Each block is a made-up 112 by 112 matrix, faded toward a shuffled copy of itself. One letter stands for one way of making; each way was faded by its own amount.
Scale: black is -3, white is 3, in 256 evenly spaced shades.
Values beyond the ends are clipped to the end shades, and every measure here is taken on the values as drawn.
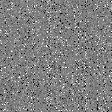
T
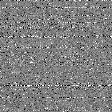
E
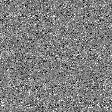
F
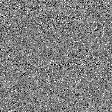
F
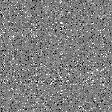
T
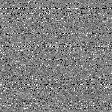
E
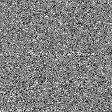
F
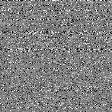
E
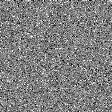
F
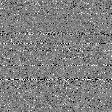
E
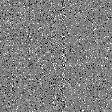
T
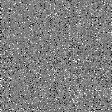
T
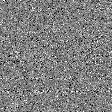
F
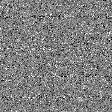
F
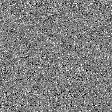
F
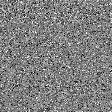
F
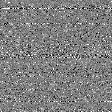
E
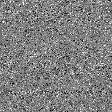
F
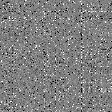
T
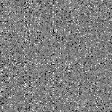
T
